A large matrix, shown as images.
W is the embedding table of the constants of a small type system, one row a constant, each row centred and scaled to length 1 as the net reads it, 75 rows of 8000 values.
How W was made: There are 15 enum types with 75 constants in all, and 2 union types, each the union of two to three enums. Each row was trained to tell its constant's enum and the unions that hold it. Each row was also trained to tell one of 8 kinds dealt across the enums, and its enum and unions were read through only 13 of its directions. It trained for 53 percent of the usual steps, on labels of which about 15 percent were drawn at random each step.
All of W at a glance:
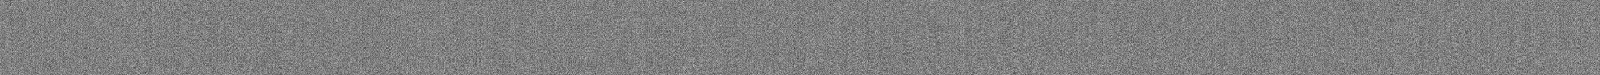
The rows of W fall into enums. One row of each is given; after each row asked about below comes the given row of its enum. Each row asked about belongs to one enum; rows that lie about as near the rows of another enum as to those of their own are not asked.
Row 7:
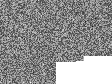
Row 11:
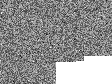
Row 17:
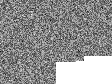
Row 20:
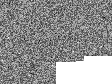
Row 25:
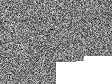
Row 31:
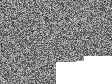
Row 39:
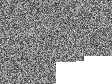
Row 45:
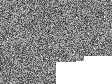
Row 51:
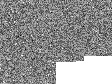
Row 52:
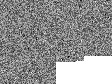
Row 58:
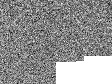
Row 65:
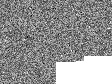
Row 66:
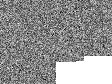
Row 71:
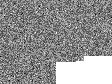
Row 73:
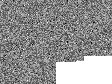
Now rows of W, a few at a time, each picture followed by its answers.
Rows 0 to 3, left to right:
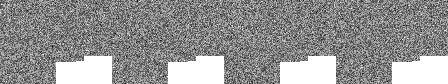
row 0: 39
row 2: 45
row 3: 7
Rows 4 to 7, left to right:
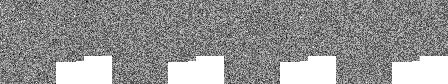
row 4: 73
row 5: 11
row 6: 66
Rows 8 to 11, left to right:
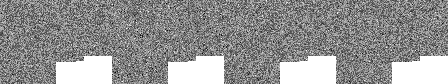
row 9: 71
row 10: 31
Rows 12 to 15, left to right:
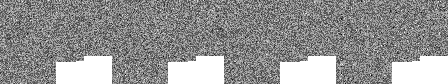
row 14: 45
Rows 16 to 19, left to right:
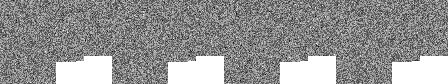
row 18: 58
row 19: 20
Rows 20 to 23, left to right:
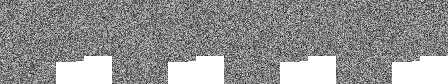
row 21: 45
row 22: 7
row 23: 58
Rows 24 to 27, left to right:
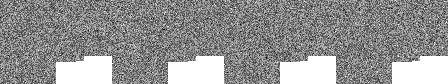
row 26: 66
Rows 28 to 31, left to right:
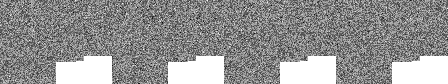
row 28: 7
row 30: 31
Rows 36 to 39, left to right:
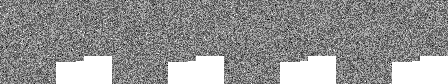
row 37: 65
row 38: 11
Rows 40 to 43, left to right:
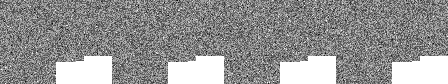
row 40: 58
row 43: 20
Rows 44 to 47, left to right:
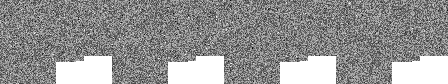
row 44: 17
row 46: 45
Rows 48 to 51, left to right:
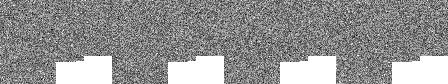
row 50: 17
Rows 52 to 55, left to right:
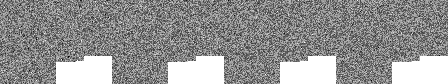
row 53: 17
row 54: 17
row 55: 31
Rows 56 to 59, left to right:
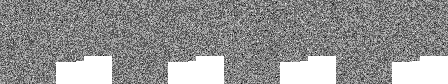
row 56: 73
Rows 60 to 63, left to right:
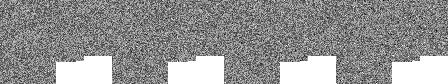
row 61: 58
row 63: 39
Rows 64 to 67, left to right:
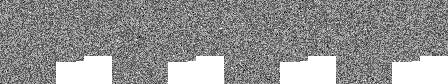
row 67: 51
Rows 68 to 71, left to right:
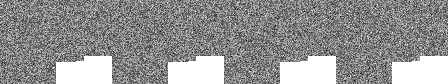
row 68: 52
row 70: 31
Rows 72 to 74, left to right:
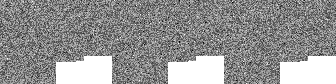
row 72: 7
